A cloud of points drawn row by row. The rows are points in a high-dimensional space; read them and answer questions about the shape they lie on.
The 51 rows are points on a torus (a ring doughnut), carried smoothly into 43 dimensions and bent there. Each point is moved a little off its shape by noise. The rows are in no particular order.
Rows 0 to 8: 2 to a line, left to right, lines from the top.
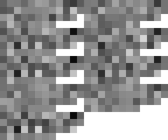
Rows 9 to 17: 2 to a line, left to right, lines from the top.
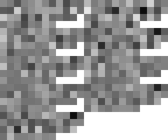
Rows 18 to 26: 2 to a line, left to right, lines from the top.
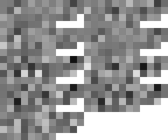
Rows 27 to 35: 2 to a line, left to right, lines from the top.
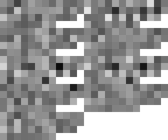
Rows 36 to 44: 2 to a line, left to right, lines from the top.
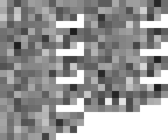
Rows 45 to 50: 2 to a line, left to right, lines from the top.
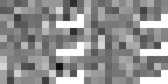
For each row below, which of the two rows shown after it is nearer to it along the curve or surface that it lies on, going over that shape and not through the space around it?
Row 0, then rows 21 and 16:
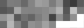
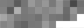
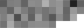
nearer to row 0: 16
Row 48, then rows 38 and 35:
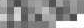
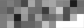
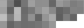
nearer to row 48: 35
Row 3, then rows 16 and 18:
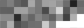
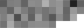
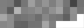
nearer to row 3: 18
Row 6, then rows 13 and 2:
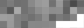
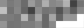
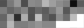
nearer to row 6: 2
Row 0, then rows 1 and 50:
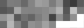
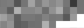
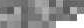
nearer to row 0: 50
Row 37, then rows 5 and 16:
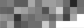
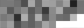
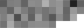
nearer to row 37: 5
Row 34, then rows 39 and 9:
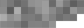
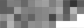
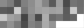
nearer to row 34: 39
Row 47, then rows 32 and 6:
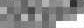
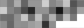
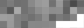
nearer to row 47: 32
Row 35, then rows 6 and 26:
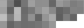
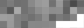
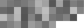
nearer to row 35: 6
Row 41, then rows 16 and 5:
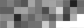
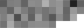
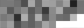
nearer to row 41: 5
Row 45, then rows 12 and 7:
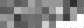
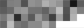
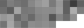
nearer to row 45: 12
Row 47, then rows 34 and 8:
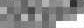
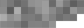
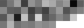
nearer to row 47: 8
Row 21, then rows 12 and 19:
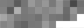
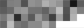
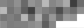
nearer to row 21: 12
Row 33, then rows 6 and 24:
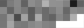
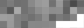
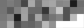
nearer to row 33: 6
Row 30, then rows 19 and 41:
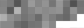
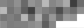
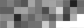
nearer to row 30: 41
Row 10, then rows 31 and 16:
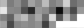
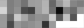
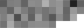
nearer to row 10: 31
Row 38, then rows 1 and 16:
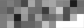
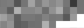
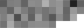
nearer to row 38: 1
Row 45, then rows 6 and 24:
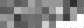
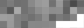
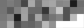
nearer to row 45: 24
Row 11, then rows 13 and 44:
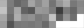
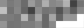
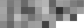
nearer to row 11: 13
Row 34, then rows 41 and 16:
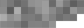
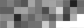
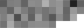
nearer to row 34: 16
